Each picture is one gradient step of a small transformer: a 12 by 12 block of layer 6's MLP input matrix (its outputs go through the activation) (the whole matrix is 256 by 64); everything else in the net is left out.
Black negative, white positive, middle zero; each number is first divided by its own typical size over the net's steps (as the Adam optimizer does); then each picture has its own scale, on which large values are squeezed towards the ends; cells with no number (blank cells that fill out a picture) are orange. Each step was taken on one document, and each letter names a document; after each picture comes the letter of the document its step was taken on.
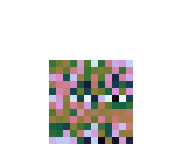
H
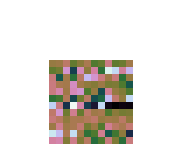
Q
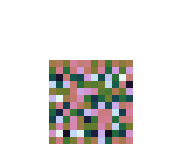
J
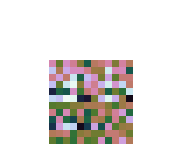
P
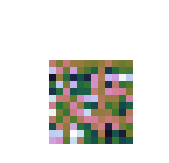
Q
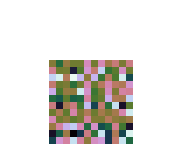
Q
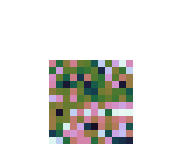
H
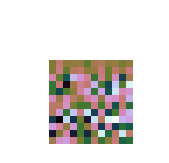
J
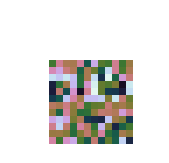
P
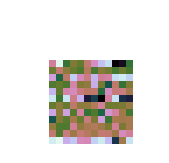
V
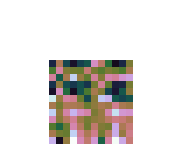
V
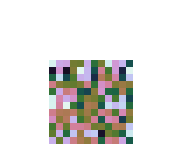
P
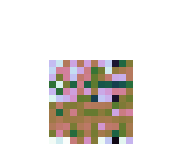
V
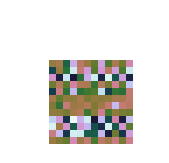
J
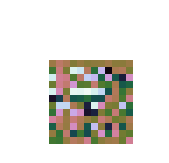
Q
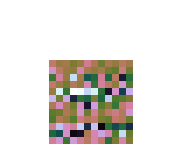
Q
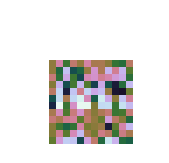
P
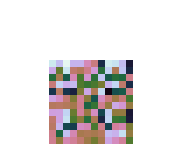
P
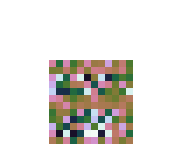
J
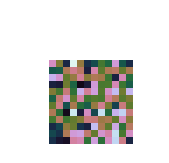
H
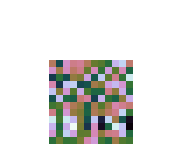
P
